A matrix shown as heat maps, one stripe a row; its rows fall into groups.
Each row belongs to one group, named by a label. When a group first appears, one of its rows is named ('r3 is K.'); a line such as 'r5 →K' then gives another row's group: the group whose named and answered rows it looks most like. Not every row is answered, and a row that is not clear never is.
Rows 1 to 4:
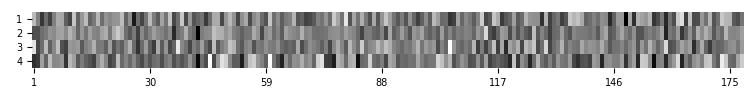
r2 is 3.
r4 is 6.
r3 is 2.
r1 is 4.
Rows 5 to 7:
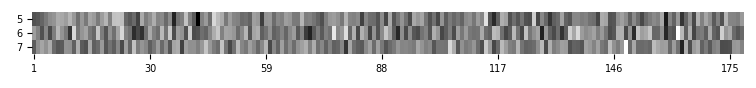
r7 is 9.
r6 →4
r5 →3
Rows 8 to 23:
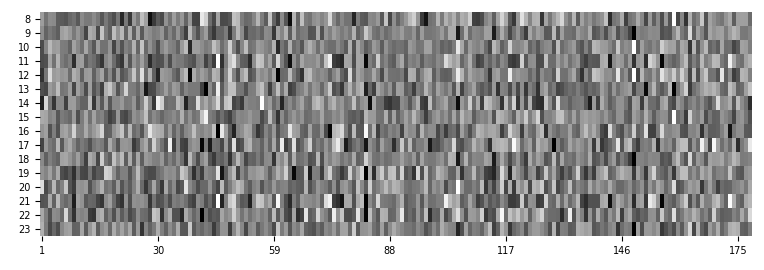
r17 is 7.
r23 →4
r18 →4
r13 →6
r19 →6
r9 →4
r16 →3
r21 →6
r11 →6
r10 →9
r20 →2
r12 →9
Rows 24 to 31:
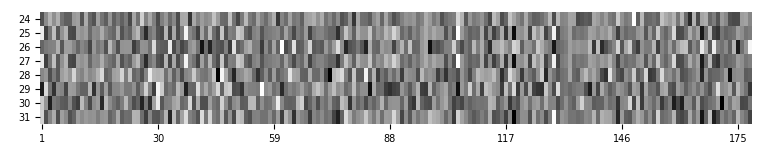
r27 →2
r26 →7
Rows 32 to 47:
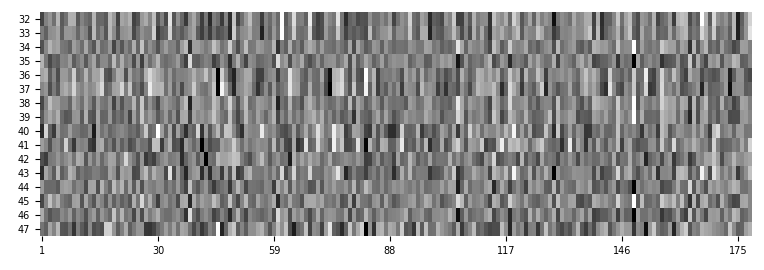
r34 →9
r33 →7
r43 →7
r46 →4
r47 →6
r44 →4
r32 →7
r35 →4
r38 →9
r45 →9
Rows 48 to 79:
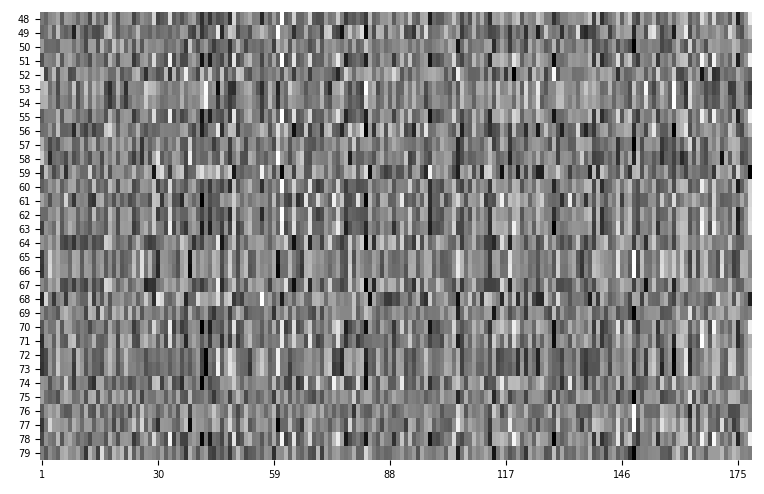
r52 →2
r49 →6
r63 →7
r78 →7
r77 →9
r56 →6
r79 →4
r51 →7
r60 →7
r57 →4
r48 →7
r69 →4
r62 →7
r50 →4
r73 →6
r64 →6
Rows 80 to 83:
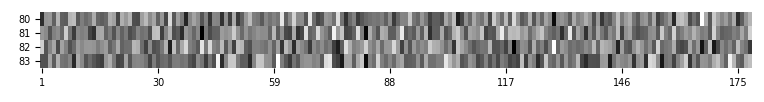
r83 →6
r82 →2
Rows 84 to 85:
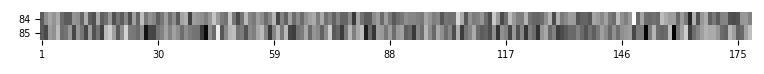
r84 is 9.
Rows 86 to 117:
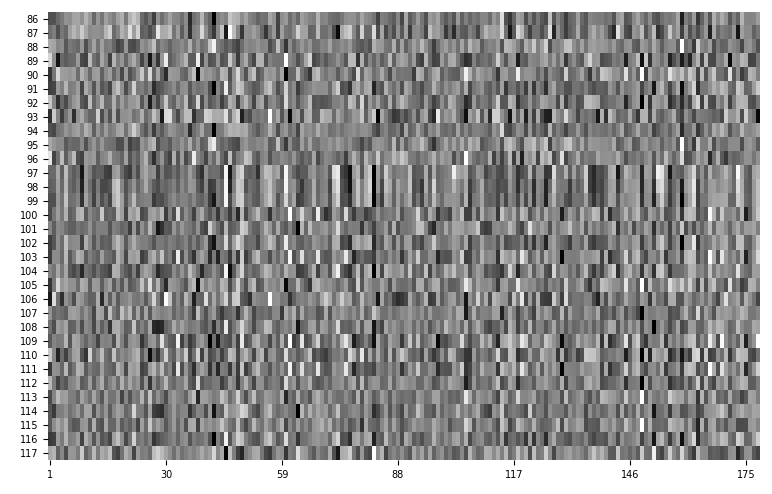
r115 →9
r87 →3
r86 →3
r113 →9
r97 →6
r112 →4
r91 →6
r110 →4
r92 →4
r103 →7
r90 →9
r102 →6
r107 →4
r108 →6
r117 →3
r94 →3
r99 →6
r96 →2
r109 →7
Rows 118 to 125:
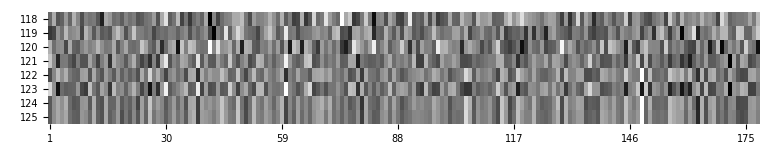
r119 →6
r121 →4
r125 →9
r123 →4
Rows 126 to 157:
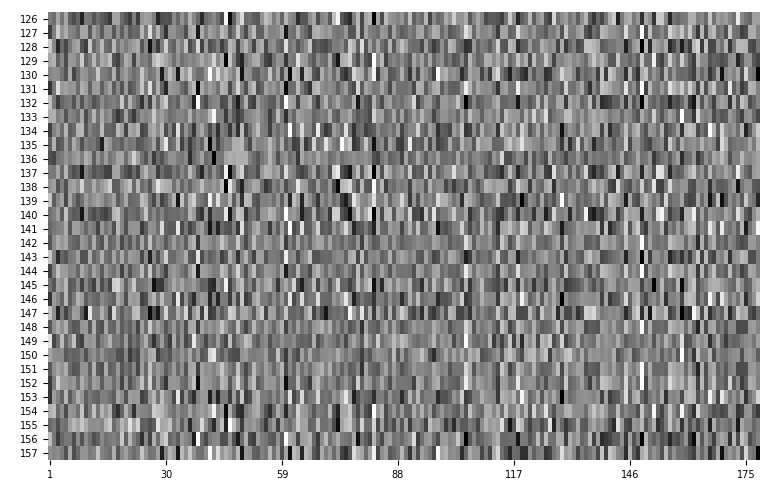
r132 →4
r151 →9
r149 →2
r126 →6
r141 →7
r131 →9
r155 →3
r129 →3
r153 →7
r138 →3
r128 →4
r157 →2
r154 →3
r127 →9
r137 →6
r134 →7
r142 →9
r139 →2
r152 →9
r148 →9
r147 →4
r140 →6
